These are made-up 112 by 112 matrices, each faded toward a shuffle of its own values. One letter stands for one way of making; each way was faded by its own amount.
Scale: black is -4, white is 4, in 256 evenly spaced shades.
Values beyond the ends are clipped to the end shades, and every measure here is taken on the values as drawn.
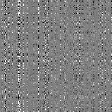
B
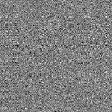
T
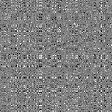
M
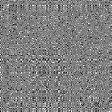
M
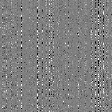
B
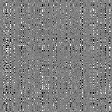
B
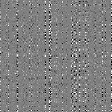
B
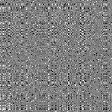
M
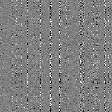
B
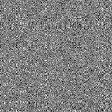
T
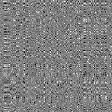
M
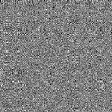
T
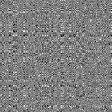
M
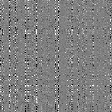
B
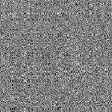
T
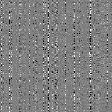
B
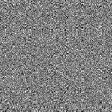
T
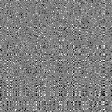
M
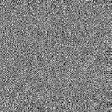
T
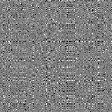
M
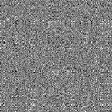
T
